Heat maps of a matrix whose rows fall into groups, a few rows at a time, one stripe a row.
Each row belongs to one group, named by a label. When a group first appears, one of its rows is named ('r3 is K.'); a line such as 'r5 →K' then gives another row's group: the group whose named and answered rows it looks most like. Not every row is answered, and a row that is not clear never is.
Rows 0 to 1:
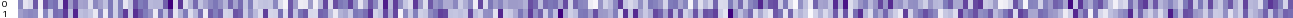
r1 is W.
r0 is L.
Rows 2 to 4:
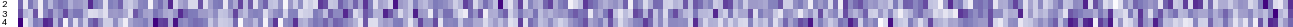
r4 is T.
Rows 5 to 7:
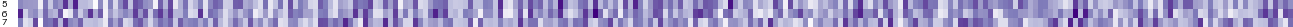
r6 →W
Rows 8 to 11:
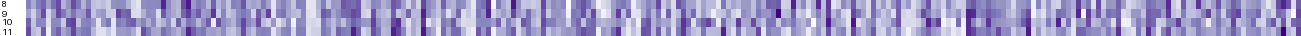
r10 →W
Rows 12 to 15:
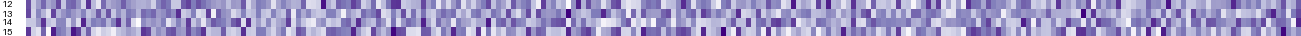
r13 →W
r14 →L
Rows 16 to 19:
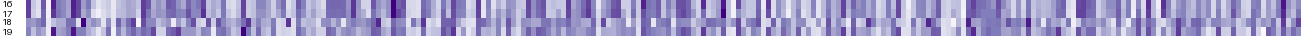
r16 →T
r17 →T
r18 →W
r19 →W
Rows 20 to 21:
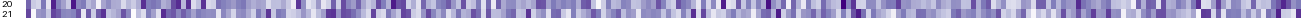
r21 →T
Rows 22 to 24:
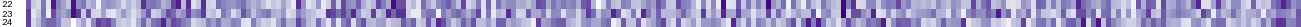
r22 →L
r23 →T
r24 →L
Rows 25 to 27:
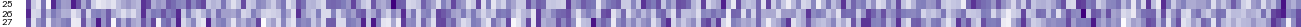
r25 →T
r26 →L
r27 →W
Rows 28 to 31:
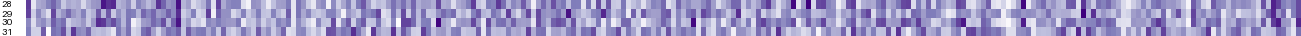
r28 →L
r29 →W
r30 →L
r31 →T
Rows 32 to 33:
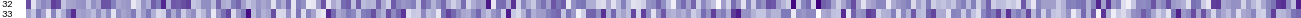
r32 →L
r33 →W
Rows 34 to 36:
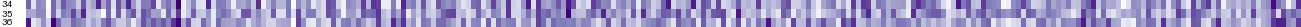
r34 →W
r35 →W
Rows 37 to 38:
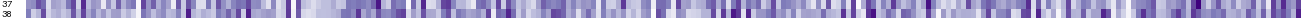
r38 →L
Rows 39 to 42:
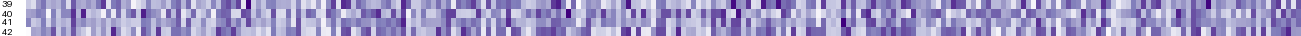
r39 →L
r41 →L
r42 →L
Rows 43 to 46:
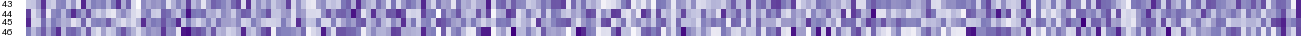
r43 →L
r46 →T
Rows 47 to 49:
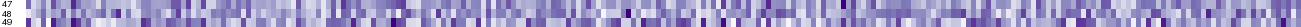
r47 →L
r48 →L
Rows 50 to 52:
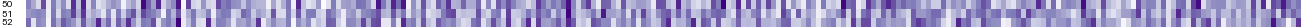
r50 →L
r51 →W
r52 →W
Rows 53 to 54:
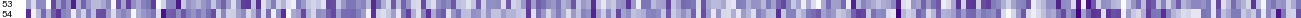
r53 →W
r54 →T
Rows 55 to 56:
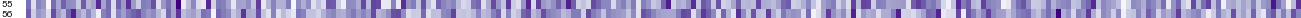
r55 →W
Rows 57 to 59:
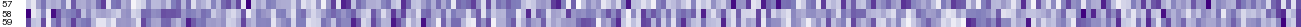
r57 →L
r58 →T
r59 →T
